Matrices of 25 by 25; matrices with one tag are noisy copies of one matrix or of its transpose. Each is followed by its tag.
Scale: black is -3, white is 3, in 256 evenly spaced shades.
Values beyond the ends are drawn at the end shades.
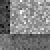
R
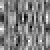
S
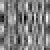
S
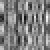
S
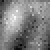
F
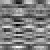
S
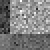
R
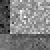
R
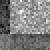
R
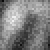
F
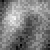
F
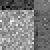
R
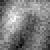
F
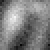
F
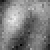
F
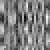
S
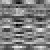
S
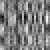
S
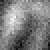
F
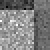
R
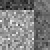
R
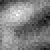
F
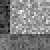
R
